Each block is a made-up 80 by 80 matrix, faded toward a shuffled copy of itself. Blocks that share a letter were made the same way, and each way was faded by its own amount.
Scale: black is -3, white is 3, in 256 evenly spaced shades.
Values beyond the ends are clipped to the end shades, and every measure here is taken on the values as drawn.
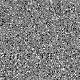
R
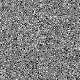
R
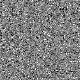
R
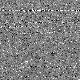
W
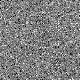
R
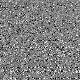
W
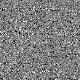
W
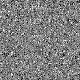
R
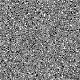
R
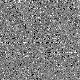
W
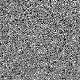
R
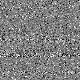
W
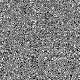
R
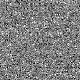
R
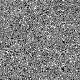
R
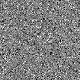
R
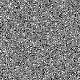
R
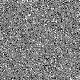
R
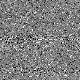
W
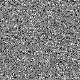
W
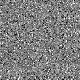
R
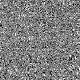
R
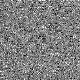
R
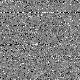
W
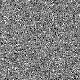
R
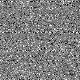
W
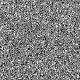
R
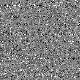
W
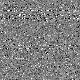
W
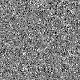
R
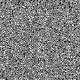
R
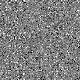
R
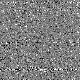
W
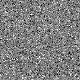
R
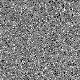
R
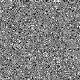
R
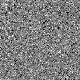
R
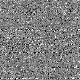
W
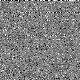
W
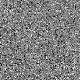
R
